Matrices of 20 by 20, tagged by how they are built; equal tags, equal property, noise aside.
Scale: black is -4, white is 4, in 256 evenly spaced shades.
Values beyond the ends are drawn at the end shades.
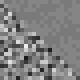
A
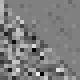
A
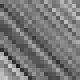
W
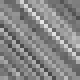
W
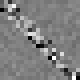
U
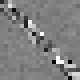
U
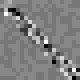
U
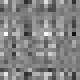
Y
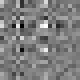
Y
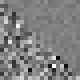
A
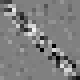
U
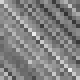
W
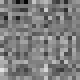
Y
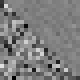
A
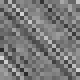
W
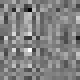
Y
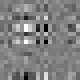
Y
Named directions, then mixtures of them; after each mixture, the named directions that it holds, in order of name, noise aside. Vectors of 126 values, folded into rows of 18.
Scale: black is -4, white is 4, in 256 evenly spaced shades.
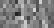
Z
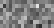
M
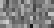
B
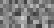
M, Z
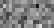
M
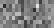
M, Z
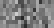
Z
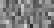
B, Z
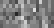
Z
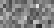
M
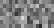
M, Z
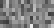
B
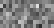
M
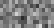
M, Z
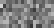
B, M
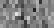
Z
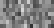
B, Z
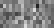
M, Z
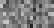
B, M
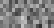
M, Z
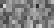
B, M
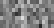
M, Z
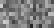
B, M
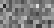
M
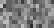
B, M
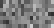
B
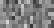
B, Z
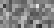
M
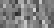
Z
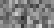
M, Z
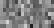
B, Z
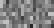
B
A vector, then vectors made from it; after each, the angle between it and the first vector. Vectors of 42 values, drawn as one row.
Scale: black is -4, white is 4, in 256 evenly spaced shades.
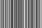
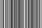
nearly parallel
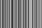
partly aligned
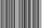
orthogonal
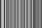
partly opposed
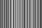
nearly opposite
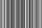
orthogonal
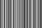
nearly opposite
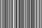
partly aligned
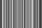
partly opposed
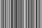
nearly parallel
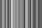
partly opposed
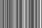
partly aligned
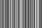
orthogonal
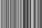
partly opposed
